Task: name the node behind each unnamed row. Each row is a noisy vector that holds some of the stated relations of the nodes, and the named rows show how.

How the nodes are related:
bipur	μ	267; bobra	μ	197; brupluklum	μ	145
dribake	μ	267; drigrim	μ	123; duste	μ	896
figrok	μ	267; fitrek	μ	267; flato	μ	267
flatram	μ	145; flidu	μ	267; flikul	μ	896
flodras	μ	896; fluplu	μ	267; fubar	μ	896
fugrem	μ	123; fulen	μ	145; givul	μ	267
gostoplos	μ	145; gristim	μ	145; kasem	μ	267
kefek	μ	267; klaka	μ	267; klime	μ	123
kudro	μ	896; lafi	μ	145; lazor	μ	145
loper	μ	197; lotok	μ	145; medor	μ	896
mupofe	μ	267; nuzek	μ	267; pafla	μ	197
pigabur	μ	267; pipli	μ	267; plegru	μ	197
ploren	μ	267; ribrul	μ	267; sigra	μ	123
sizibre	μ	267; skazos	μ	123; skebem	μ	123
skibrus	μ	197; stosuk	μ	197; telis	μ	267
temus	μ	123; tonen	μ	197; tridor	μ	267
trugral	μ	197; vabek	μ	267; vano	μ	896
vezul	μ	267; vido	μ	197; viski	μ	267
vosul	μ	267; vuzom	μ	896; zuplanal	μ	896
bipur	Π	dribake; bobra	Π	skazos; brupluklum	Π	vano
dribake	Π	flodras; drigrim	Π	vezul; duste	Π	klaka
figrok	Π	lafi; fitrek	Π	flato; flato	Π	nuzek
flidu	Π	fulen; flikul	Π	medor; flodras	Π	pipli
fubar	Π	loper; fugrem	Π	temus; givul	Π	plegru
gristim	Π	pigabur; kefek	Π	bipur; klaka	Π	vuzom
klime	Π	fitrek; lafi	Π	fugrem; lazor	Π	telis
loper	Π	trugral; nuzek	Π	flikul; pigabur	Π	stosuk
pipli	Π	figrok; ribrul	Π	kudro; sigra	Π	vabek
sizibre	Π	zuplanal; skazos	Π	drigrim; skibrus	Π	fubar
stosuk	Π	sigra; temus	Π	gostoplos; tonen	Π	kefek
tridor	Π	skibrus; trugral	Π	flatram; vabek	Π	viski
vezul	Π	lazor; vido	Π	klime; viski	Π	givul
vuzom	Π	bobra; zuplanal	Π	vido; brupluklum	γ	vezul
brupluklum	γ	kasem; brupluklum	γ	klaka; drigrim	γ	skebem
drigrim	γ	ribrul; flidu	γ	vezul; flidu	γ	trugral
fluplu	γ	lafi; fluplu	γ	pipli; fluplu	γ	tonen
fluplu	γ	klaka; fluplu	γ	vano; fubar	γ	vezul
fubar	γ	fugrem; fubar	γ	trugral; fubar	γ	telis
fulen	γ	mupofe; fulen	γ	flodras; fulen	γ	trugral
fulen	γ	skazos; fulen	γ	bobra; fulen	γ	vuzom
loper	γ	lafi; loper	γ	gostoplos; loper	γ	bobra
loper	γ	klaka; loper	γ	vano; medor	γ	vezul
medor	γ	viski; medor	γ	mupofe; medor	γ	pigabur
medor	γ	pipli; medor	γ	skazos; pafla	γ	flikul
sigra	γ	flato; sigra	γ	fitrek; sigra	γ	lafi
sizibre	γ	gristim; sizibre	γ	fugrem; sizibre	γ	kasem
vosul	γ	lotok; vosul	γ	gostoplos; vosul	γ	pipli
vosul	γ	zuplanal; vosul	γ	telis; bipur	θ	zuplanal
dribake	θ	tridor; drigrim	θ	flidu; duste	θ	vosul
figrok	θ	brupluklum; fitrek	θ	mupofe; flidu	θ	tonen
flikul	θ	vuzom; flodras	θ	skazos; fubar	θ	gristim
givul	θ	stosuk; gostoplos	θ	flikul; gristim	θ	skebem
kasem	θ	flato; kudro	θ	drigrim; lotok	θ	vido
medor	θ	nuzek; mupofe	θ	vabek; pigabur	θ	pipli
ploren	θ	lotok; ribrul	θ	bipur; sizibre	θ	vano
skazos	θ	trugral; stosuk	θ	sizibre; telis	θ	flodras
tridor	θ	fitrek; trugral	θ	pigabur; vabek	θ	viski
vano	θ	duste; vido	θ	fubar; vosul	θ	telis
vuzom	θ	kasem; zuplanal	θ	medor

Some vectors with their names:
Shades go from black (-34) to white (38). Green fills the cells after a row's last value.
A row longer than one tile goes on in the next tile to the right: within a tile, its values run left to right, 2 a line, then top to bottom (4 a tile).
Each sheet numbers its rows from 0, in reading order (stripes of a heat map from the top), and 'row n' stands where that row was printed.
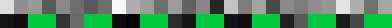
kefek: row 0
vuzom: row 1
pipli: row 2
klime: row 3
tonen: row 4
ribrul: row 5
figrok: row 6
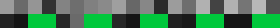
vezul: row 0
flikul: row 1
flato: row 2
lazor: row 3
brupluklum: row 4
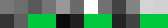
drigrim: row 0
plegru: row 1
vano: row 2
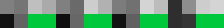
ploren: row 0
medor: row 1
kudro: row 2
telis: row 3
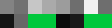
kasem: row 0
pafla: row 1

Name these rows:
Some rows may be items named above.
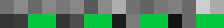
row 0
pigabur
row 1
stosuk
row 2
fubar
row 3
medor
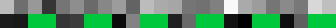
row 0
viski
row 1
pigabur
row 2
mupofe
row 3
gristim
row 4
pipli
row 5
gostoplos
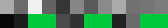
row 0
skebem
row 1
skazos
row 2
gristim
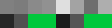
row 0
givul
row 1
dribake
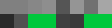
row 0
givul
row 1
duste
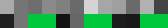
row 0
tridor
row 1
medor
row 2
lazor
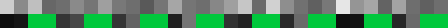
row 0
temus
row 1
sizibre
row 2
drigrim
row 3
tridor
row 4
flodras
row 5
zuplanal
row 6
fugrem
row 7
vabek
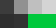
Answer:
vosul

